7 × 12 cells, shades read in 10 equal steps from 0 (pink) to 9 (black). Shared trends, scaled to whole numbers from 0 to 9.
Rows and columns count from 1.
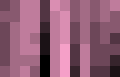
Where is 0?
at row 5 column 7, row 6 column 7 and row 7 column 7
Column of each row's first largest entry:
5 5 5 5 5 5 5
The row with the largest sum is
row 7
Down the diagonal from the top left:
5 4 2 3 8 2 0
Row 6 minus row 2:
1 -1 1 1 3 0 -1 2 -1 1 2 3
